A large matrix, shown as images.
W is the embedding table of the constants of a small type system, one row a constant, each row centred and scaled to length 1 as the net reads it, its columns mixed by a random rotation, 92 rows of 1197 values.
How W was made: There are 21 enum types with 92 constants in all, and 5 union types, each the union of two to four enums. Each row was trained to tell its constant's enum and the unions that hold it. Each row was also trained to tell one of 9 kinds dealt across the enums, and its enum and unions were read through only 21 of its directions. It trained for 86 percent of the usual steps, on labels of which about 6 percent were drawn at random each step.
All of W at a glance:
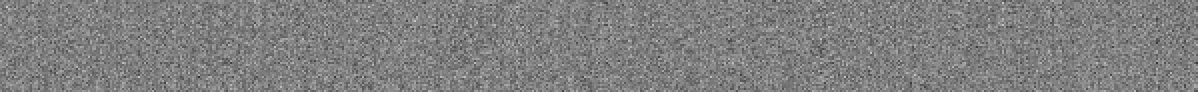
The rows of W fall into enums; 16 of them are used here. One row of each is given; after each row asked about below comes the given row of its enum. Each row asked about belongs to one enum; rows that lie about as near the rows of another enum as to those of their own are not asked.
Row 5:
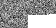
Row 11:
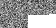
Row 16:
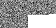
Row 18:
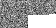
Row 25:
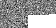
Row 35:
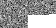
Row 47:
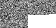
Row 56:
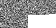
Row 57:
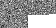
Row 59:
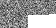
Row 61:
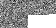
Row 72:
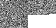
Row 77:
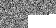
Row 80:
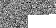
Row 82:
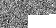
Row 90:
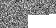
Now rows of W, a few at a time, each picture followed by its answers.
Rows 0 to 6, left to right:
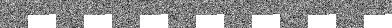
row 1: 56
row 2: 25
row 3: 47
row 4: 59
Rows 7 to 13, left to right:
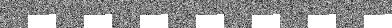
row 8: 57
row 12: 61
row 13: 25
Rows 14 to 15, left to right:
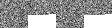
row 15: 56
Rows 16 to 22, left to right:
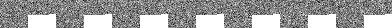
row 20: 11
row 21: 5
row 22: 35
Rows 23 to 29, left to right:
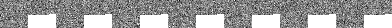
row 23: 11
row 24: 57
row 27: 11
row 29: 80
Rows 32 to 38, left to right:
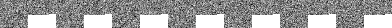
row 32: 59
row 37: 80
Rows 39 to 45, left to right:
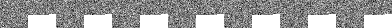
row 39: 5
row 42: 59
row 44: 80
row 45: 5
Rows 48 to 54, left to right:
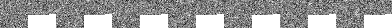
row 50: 61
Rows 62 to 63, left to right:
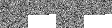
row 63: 59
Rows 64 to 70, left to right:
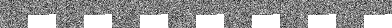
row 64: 61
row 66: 56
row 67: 11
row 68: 61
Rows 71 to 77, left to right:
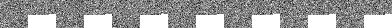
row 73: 5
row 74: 80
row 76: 77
